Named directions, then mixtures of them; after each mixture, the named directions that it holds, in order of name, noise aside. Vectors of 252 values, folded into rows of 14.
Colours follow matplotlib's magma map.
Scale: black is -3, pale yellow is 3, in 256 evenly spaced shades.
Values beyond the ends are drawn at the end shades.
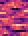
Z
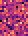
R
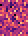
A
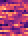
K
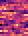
K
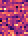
K, R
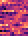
K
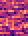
K, R, Z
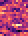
A, K, Z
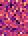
A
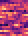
K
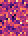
A, R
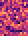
A, Z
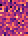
A, R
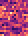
A, K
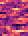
Z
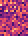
A, K, R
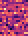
K, R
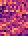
A, K, R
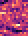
A, K, Z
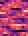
Z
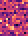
A, K, R
